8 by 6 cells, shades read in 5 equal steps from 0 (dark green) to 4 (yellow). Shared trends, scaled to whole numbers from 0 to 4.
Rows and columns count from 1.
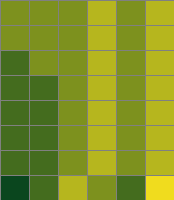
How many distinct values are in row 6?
3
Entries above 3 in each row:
0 0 0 0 0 0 0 1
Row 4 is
1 1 2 3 2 3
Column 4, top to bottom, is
3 3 3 3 3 3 3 2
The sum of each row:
14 14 13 12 12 12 12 11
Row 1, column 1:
2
